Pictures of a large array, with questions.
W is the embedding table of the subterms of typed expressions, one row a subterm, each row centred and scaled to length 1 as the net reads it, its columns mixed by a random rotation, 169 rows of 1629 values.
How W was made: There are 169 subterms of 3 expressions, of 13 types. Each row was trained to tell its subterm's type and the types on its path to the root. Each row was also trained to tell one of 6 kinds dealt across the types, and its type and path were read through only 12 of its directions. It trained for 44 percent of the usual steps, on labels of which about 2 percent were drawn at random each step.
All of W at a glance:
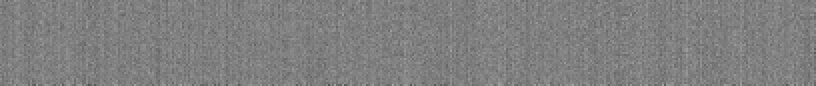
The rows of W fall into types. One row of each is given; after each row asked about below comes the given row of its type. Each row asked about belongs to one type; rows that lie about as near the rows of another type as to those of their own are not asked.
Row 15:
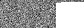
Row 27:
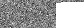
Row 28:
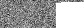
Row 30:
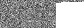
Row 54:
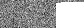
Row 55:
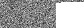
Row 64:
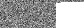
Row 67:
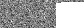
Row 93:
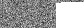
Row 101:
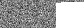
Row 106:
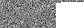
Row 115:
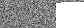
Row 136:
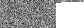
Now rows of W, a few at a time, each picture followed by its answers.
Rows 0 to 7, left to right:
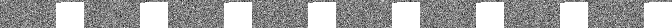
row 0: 93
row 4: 67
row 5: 54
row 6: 106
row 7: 15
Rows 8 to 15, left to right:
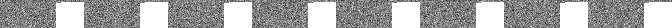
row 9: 54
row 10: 54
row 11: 115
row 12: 64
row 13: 28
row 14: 30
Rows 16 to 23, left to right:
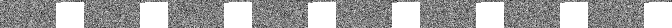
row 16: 27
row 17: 54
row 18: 115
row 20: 28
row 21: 27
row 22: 64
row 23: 55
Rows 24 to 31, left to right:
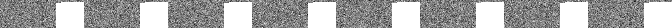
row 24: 115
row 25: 106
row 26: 106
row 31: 115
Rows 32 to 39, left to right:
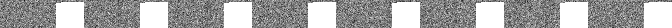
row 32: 54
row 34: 136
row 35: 15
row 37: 55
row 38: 93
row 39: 15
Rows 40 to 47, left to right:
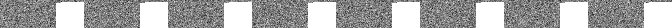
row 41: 106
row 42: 28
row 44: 54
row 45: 101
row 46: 106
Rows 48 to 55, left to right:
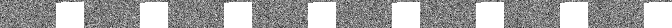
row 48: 30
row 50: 54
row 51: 136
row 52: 136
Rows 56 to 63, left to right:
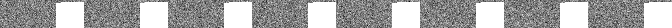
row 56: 101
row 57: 93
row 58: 115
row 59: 136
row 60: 136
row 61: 93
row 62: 93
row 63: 106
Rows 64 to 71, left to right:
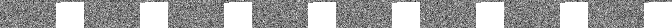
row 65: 28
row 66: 30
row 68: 67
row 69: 93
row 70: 106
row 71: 28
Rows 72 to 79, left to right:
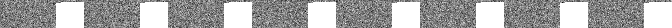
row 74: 30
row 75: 28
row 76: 101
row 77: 27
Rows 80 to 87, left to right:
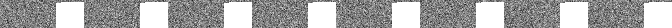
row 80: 55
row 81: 27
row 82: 106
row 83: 15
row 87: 55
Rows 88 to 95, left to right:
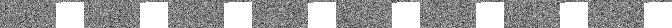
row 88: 27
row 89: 27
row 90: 64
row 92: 136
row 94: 115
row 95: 64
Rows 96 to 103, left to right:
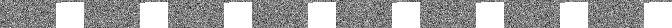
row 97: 54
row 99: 55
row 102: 106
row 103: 55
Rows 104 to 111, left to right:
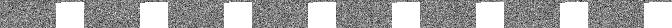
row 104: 101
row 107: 55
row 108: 64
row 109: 28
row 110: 27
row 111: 106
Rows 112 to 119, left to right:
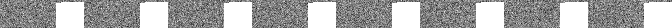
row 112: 54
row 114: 101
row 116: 15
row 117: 55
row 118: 27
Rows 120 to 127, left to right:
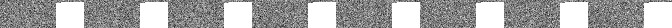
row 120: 101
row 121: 27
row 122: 93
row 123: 136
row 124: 93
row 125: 101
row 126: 93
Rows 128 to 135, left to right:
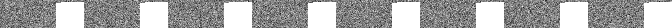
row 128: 15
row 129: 136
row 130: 115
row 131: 15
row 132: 54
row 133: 15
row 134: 55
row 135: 93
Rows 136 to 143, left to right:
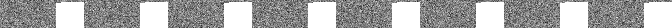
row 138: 115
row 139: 101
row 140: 55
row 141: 106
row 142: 93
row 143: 101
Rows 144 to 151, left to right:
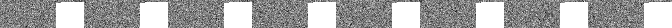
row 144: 27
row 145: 101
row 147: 101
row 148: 27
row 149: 101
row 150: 27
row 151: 93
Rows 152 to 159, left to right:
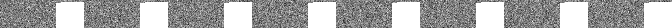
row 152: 115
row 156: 55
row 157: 136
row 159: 27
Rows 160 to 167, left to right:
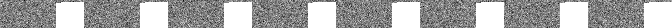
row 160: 106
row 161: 54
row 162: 93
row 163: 55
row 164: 101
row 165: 55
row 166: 15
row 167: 136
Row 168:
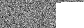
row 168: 54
